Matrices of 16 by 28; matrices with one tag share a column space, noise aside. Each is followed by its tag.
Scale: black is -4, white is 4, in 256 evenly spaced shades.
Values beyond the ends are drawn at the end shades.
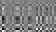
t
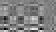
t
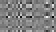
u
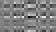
u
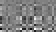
t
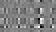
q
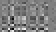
t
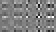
u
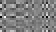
u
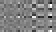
u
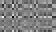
u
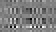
q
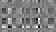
q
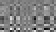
t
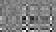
t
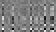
t
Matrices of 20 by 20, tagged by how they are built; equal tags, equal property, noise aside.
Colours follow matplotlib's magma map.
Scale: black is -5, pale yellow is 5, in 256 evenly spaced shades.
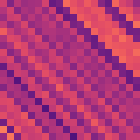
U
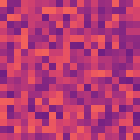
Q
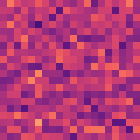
Q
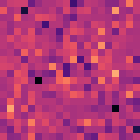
Q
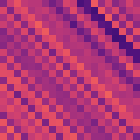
U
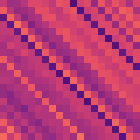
U
